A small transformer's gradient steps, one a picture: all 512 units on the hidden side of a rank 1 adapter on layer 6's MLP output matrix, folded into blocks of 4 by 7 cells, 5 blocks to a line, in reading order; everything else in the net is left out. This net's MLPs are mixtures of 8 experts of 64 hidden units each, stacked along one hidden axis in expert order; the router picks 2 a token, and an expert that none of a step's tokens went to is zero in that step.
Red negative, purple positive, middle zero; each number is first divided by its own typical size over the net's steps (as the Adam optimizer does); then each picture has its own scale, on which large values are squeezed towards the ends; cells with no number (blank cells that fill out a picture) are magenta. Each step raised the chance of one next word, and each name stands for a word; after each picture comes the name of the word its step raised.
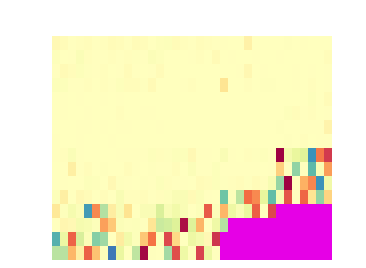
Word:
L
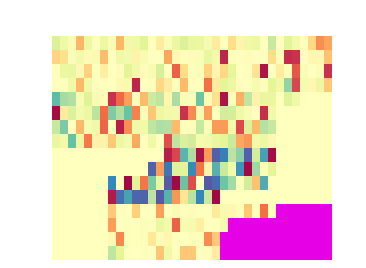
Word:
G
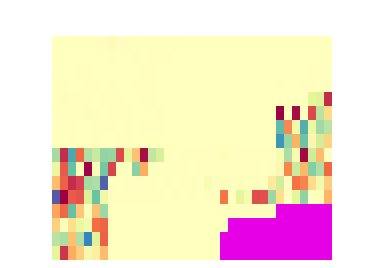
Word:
L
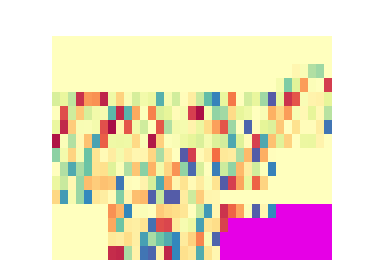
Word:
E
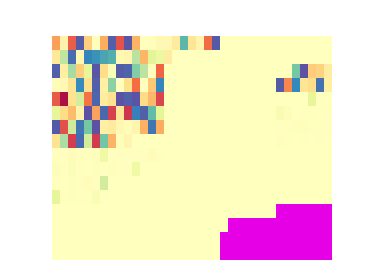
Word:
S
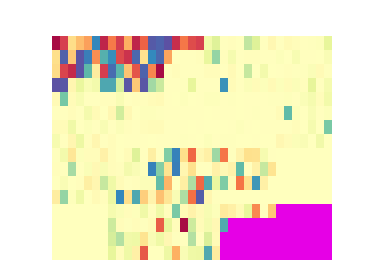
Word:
E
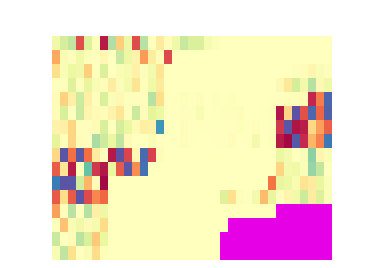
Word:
S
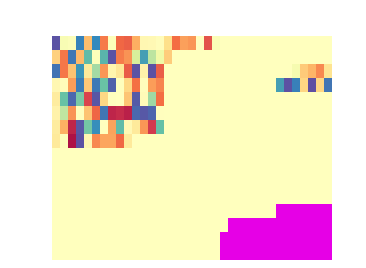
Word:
S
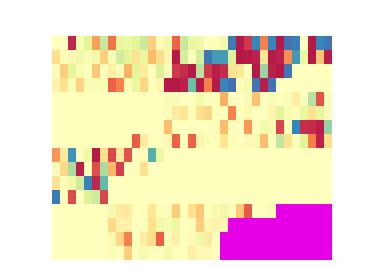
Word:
G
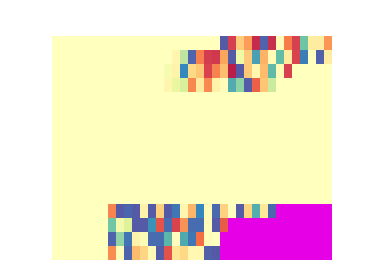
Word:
E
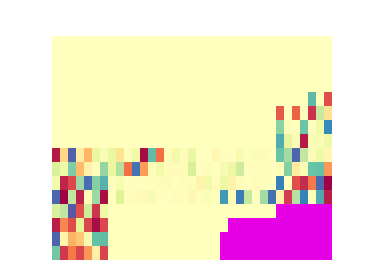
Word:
L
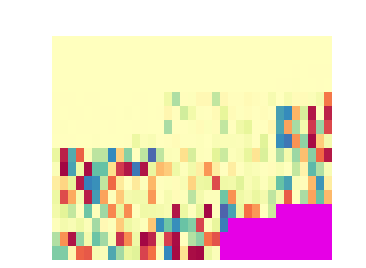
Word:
G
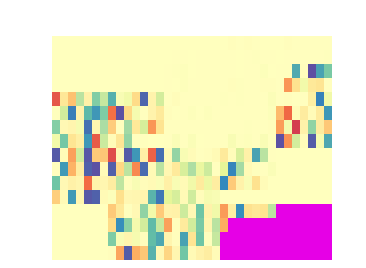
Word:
E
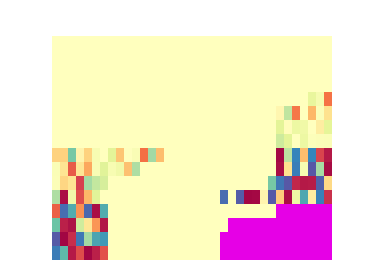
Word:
G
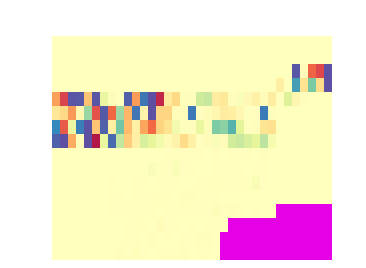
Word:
S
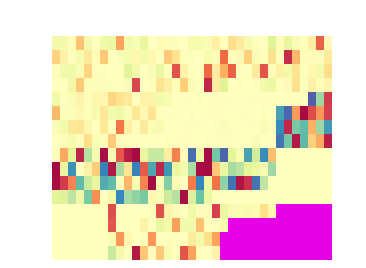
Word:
G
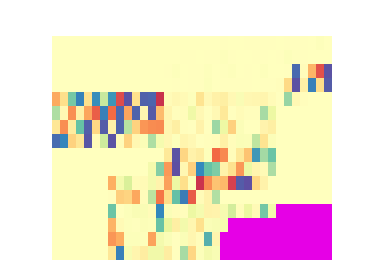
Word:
S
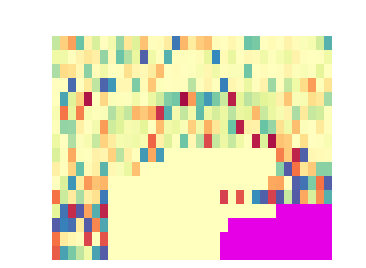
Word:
E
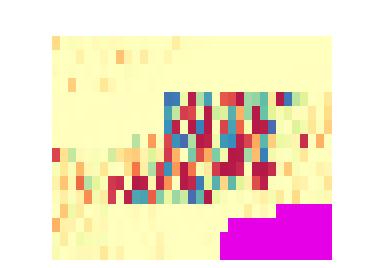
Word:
G
